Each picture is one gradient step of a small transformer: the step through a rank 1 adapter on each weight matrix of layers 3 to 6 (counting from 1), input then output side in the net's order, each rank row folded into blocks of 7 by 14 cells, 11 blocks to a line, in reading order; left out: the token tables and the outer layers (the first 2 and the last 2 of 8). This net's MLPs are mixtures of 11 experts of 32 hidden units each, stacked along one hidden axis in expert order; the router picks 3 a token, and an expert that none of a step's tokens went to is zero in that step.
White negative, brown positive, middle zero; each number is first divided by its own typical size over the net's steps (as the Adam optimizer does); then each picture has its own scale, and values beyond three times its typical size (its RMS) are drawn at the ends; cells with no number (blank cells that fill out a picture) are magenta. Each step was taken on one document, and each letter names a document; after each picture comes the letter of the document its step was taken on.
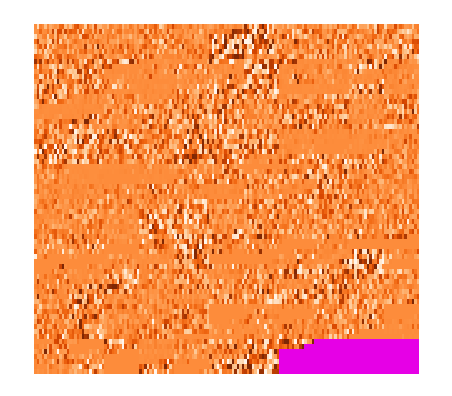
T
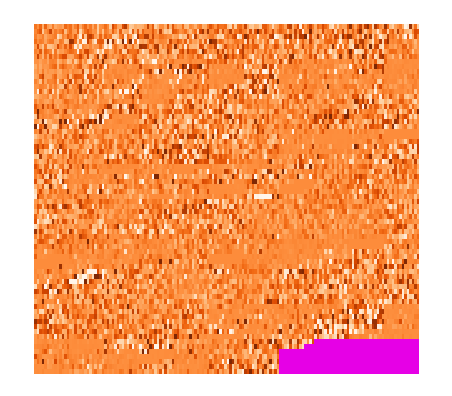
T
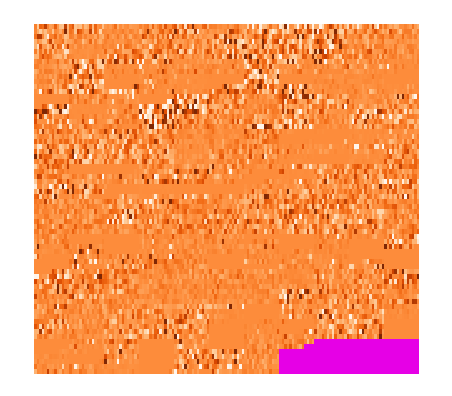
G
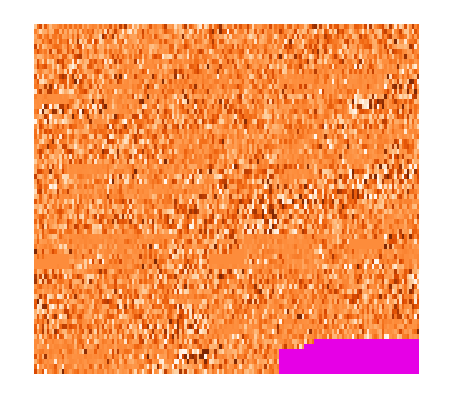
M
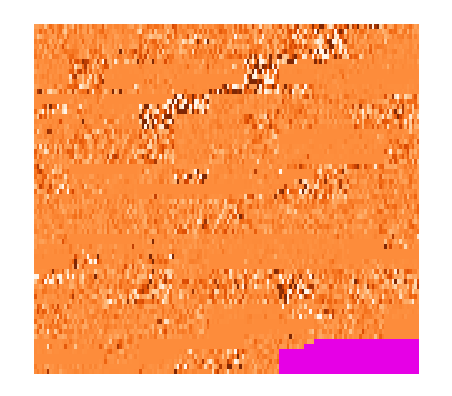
G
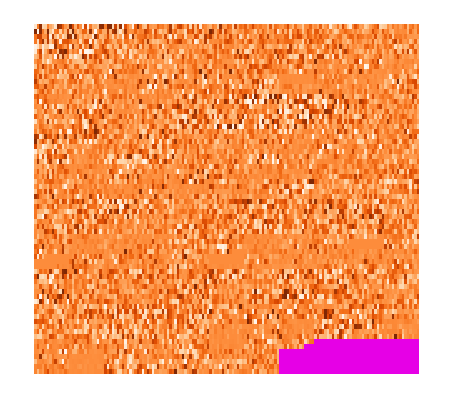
M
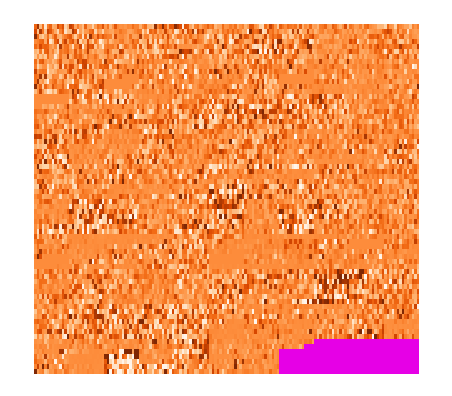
M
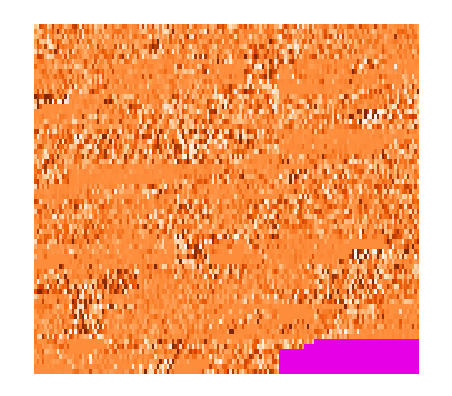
T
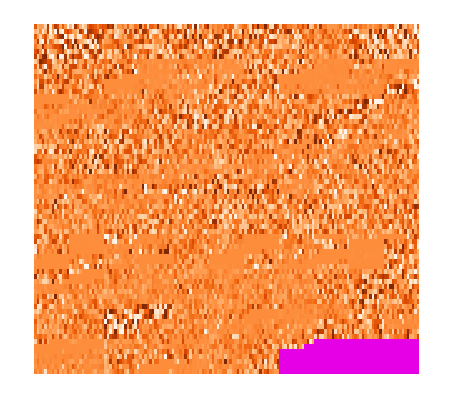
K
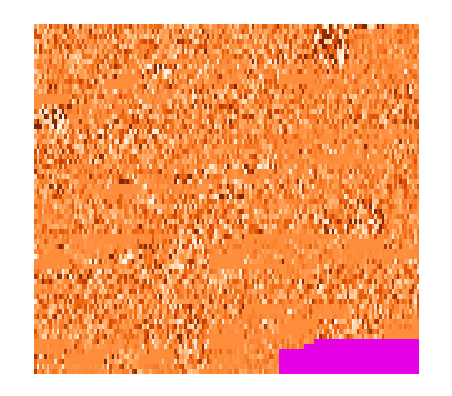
M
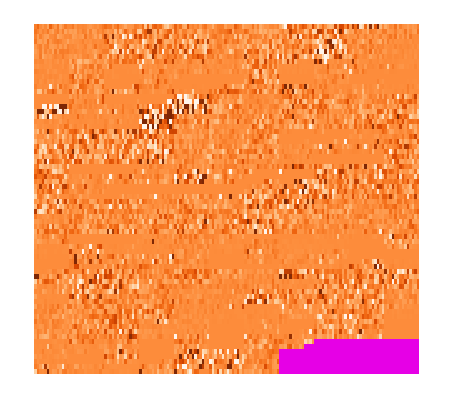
G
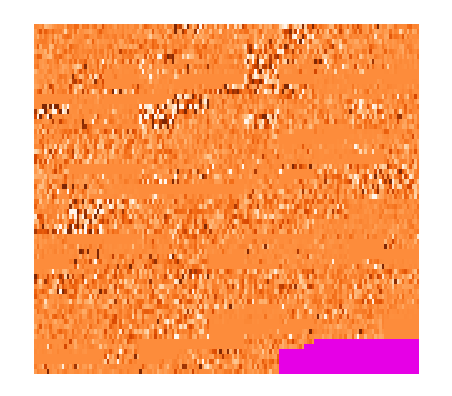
G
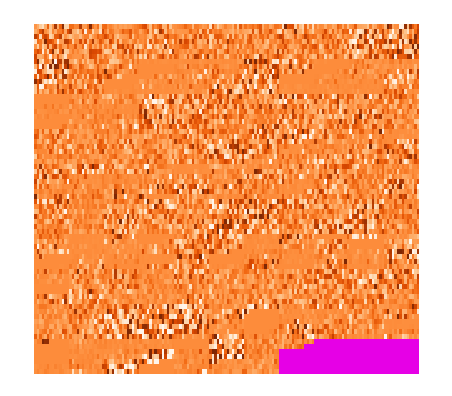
K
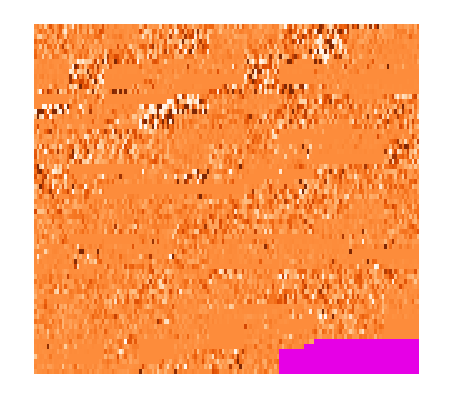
G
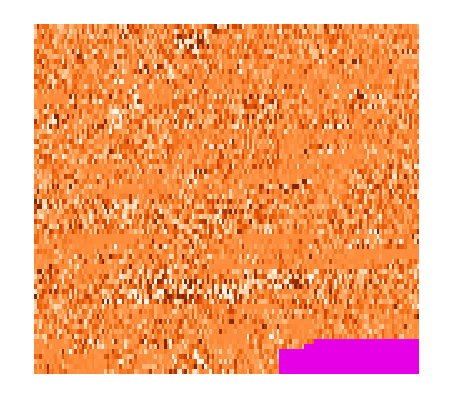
M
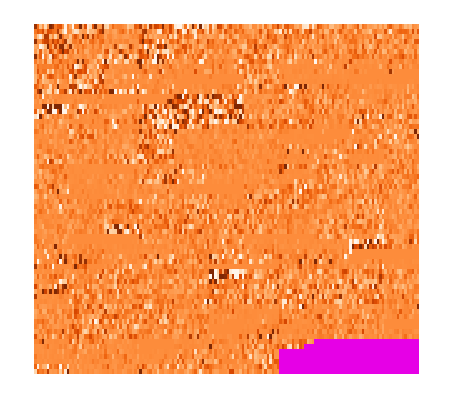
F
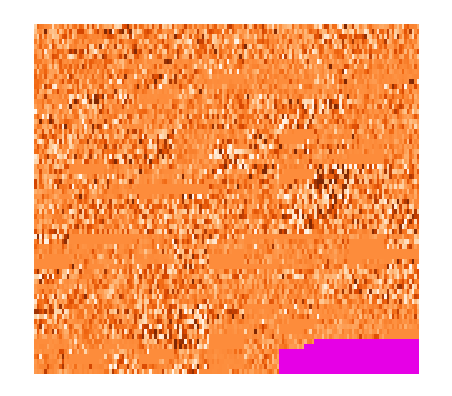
M
